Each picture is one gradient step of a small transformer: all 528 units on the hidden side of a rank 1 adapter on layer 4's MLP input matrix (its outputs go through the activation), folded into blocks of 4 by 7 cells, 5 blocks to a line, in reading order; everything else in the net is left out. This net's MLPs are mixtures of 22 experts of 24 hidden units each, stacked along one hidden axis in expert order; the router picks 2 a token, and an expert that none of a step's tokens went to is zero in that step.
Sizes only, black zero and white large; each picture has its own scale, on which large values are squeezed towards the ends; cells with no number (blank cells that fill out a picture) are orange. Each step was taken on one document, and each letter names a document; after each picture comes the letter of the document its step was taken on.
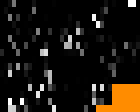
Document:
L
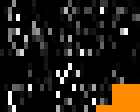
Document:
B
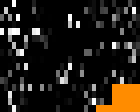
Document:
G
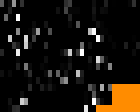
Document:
L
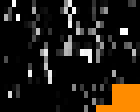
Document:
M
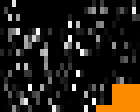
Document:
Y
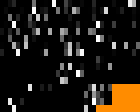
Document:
L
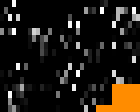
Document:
G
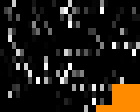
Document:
B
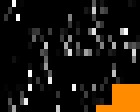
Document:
M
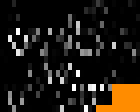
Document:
Y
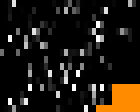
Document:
L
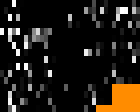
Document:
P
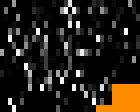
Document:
B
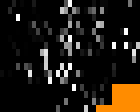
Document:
M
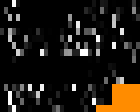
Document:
Y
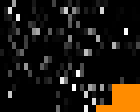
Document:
B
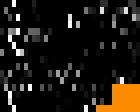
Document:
G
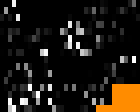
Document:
Y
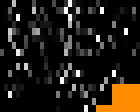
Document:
B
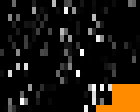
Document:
L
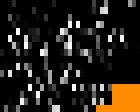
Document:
L
